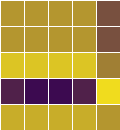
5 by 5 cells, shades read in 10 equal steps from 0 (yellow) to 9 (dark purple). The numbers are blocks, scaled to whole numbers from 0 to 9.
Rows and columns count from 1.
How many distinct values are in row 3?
2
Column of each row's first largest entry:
5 5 5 2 5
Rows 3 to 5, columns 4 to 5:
1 4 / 8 0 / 2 3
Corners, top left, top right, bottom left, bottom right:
3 6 2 3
